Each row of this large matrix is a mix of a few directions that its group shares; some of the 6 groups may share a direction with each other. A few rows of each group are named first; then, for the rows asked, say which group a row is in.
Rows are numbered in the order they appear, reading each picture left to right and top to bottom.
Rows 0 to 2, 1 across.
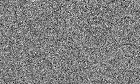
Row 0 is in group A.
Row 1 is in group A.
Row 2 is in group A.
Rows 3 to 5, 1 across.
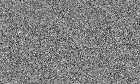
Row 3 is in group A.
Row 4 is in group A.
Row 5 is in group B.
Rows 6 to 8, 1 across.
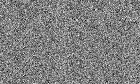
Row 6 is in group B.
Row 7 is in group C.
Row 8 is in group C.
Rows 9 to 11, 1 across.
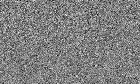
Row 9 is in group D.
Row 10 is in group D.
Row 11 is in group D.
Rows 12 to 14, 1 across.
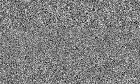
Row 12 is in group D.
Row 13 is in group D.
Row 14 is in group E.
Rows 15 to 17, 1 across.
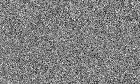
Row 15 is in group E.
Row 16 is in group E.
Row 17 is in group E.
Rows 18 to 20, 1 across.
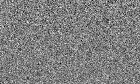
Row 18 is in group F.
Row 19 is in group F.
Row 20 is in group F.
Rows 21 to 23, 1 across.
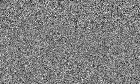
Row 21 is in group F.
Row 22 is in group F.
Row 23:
D
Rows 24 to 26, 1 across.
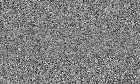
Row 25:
F
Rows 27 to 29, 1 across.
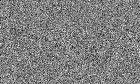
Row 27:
F
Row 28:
A
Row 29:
A
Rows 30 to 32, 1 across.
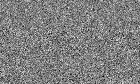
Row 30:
D
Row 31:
B
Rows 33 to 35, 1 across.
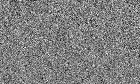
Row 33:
A
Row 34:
C
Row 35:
D
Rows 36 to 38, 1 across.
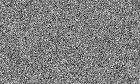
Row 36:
C
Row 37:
C
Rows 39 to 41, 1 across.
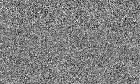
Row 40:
A
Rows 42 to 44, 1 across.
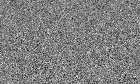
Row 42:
A
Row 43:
F
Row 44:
E
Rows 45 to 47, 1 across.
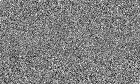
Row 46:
D
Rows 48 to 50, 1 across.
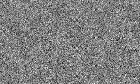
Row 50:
E
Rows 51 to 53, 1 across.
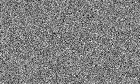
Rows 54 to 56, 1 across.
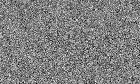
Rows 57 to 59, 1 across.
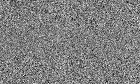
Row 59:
C
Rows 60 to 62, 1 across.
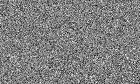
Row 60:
F
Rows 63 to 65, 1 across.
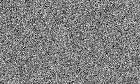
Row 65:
C
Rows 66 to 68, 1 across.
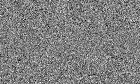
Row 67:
F
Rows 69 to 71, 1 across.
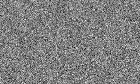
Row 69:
C
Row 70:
B
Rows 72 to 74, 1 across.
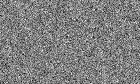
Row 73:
D
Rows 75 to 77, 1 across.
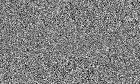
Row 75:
E
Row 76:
F
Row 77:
D
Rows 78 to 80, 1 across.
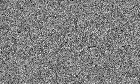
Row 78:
F
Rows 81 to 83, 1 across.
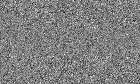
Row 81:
E
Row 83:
A
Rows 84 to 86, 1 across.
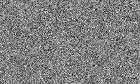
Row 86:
A
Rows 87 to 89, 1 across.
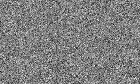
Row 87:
A
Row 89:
B
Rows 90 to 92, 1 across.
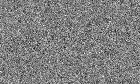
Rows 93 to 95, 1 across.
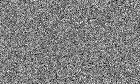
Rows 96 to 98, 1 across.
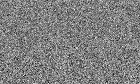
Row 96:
B
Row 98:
C
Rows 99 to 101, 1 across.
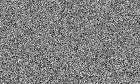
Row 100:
F
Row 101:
A
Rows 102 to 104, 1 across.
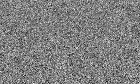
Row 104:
C
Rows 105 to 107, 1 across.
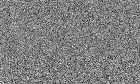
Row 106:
A
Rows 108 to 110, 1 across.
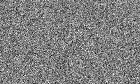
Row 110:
C
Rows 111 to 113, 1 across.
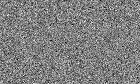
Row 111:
B
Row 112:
D
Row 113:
C
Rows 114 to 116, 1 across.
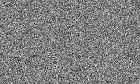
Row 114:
C
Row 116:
D
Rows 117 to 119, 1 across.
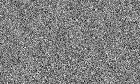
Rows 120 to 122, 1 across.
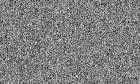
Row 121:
F
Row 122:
C
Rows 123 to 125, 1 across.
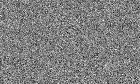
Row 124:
E
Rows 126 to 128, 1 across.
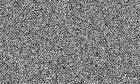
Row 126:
C
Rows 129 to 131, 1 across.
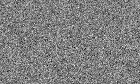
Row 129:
C
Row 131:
B
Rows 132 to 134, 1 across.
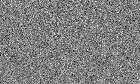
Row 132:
E
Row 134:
A
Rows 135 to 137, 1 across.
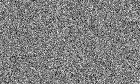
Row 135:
D
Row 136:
D
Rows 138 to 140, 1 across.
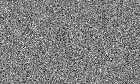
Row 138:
F
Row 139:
C
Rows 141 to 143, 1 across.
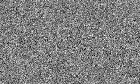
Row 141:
E
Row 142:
B
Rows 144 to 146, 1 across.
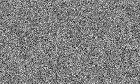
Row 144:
B
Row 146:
B
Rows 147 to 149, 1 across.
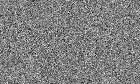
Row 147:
A
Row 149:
F
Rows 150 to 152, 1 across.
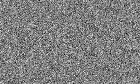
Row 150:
D
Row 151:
D
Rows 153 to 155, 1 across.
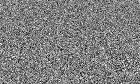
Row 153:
D
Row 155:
A
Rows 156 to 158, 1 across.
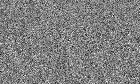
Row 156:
F
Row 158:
C
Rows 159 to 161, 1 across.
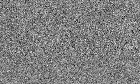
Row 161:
B
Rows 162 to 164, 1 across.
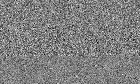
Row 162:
C
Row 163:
D
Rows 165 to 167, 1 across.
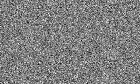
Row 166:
F
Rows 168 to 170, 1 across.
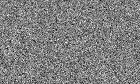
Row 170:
F
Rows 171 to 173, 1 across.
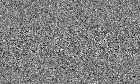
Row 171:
E
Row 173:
E
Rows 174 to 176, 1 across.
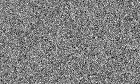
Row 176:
A
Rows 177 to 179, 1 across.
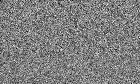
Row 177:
F
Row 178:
E
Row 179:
D
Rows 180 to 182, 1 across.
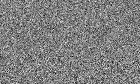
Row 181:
A
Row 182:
F
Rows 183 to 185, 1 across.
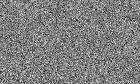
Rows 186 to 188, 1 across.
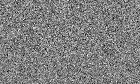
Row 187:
F
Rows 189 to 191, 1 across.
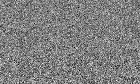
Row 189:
C
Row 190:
C
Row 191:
D
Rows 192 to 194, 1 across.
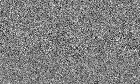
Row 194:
E
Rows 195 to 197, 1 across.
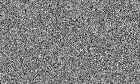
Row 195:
E
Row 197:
F
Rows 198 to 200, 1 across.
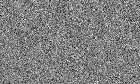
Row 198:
C
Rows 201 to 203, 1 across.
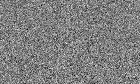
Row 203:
E
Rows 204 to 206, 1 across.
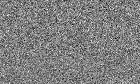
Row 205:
D
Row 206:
E
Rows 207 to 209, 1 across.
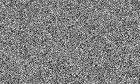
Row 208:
A
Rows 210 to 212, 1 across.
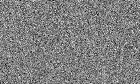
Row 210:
D
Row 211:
E
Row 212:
F
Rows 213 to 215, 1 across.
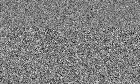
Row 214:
F
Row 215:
E
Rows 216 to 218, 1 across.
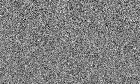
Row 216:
C
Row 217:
E
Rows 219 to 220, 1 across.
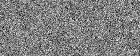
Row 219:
E
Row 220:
B
